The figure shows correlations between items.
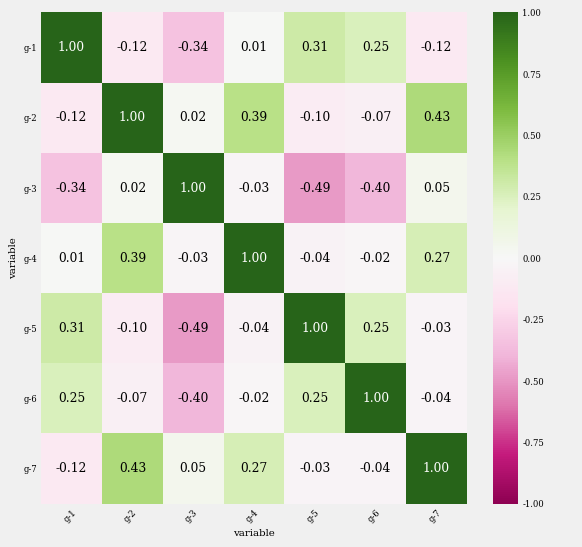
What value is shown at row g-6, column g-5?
0.25
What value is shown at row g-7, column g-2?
0.43
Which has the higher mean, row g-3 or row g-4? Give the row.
g-4
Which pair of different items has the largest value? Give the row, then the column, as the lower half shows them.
g-7, g-2
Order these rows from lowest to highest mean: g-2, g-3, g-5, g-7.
g-3, g-5, g-2, g-7
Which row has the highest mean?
g-4
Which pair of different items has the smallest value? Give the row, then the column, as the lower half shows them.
g-5, g-3
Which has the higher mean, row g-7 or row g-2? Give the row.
g-7
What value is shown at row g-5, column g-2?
-0.10
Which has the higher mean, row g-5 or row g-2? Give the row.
g-2
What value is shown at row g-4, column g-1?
0.01
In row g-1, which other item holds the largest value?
g-5
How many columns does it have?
7
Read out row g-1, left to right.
1.00 -0.12 -0.34 0.01 0.31 0.25 -0.12
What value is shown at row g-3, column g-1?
-0.34
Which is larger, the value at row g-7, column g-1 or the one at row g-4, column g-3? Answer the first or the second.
the second
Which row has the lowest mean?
g-3
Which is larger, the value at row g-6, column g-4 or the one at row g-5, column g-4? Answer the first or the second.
the first
